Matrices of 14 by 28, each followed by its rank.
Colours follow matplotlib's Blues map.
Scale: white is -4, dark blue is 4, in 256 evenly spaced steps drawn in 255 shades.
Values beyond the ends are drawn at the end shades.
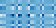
one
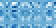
two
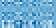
two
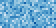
full rank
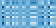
one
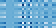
one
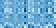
two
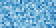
full rank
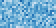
full rank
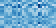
two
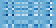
one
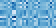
two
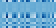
one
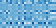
two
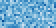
full rank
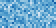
full rank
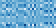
two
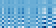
one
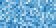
full rank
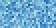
full rank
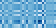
one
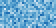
full rank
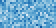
full rank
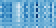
two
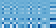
one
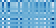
one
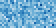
full rank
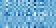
two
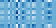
one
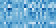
two
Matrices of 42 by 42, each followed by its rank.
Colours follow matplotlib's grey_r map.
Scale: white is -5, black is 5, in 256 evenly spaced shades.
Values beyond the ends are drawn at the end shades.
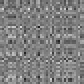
three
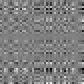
two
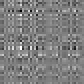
two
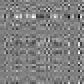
three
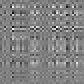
two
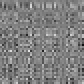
three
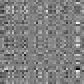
three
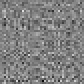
five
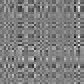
two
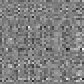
five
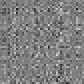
five
